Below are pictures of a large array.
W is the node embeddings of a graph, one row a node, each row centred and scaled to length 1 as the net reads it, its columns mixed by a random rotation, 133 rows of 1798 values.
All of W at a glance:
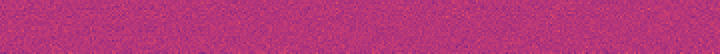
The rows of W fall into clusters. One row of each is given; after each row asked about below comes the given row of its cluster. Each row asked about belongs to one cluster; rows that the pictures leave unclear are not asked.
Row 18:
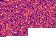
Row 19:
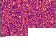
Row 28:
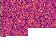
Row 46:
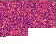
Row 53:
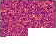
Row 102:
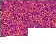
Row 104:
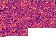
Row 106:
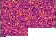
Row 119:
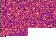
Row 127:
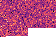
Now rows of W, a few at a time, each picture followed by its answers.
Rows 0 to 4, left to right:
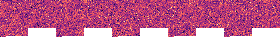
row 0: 127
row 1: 106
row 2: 102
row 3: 104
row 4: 46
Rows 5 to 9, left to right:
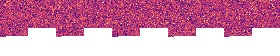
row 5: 106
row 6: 104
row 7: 106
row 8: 102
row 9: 46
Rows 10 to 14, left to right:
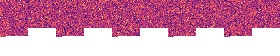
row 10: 28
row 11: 19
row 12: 102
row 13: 53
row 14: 18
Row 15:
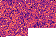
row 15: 127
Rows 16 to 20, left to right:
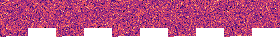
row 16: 18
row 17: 104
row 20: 19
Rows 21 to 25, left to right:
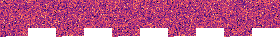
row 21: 106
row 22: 19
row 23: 104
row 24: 19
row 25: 46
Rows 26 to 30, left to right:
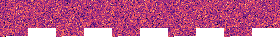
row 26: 119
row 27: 127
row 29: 119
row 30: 104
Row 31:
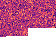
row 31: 106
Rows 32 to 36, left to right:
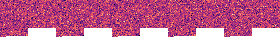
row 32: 46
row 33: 102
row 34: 102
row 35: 46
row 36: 119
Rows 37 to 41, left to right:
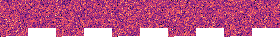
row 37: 127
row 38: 127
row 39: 119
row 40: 53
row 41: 18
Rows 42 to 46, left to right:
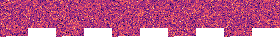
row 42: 18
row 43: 102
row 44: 18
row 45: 102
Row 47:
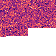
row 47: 104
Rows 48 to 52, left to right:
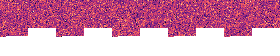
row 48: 46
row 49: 119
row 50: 127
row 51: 19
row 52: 104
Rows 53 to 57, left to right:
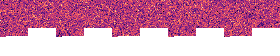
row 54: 106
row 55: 19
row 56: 28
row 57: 127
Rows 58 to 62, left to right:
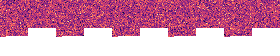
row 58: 127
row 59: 102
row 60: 19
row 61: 104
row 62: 18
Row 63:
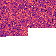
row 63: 106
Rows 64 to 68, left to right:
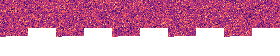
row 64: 53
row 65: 46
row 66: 104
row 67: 119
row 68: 127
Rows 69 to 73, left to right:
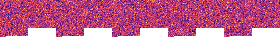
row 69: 19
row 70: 18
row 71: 46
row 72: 46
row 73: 104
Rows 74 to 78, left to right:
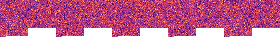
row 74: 127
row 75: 19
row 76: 19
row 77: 104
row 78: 127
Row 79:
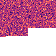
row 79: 19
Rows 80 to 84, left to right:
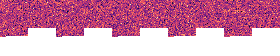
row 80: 46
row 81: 18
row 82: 106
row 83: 19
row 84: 53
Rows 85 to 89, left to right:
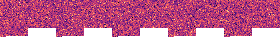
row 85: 28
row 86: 119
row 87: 18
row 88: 127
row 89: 19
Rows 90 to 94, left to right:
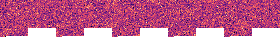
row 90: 119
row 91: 104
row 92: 46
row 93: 46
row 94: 102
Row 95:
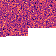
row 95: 46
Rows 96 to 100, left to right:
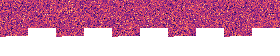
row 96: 19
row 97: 53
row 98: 102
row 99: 102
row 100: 19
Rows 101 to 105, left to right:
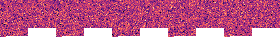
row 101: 102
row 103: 18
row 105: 28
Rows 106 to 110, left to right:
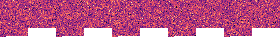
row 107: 106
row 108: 28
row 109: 102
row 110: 119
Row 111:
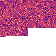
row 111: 102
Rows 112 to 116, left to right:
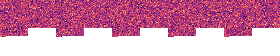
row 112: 104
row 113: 119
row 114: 53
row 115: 53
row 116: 104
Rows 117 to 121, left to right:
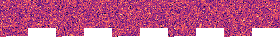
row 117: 104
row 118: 19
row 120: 18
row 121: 53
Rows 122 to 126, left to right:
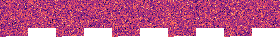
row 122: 106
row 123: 127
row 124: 104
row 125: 28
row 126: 119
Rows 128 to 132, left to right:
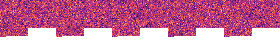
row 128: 53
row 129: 28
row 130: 127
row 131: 106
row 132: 127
